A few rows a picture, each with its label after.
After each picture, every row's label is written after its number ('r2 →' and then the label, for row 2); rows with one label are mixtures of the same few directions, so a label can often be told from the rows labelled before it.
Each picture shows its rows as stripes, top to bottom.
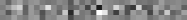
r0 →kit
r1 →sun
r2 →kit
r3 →kit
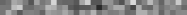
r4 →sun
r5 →sun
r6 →kit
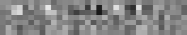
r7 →sun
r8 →sun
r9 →sun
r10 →kit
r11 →sun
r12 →kit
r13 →kit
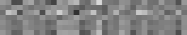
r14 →sun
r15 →sun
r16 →kit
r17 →kit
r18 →sun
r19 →sun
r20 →sun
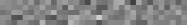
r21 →sun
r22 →kit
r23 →sun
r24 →sun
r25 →kit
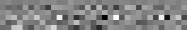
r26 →kit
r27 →sun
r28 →sun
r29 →kit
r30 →kit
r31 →sun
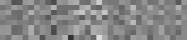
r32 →sun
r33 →sun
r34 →sun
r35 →sun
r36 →sun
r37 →sun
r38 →sun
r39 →kit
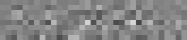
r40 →sun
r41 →sun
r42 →sun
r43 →sun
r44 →sun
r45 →sun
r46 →kit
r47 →kit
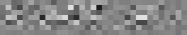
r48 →sun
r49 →kit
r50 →sun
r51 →kit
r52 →kit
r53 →sun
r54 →sun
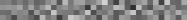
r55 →kit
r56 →sun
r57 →sun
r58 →kit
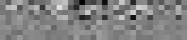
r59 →sun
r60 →kit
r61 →sun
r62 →sun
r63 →kit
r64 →sun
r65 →sun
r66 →kit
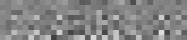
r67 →sun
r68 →sun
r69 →sun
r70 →kit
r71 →kit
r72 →sun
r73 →kit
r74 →sun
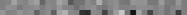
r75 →kit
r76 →kit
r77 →sun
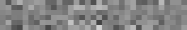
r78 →kit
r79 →sun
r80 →kit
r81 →sun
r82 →kit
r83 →sun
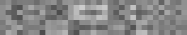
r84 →kit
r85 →sun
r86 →kit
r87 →sun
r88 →kit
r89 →sun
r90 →kit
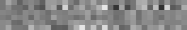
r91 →kit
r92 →kit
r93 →sun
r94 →sun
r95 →sun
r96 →sun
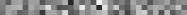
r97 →kit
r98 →sun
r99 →kit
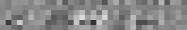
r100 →kit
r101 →kit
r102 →sun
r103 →sun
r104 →kit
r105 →sun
